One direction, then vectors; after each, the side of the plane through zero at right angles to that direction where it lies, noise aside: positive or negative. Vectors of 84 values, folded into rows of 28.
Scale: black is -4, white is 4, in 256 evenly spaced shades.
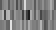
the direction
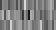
positive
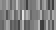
negative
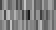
positive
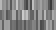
negative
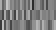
negative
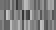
positive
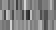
positive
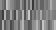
negative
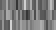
positive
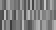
negative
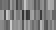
positive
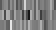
positive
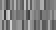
positive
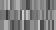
negative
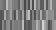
negative
